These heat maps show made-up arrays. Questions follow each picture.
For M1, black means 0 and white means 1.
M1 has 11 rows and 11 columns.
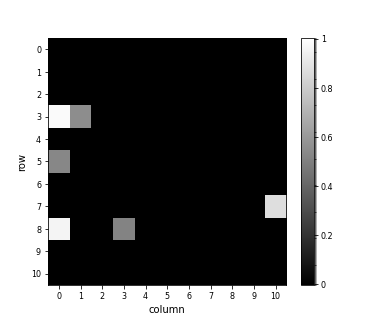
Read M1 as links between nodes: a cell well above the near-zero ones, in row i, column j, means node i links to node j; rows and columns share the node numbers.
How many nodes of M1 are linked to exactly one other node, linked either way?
4
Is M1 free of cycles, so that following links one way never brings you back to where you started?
yes
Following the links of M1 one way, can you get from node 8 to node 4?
no
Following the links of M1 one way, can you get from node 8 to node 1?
yes
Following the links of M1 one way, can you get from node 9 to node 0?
no
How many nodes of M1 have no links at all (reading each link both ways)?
4
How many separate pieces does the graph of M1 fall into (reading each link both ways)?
6
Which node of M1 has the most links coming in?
node 0
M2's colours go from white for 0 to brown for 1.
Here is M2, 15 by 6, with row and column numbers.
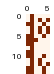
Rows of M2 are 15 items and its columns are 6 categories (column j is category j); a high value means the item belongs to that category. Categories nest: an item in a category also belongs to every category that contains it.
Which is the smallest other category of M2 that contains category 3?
1
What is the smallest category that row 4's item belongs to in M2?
5
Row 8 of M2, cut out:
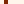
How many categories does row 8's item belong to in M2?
1
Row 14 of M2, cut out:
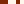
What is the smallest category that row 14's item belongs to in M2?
4
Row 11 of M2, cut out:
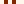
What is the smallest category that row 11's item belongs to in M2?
3
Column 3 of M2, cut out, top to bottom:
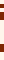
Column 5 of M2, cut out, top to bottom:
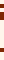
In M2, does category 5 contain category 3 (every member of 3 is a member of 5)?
no
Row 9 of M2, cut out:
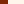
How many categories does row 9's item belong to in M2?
2
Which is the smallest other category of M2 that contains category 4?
0
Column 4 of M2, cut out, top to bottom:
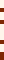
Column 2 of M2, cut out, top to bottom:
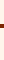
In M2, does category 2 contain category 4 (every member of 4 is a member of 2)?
no
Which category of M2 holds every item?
1
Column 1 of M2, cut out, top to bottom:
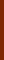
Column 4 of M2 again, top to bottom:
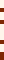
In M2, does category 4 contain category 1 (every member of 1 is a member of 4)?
no
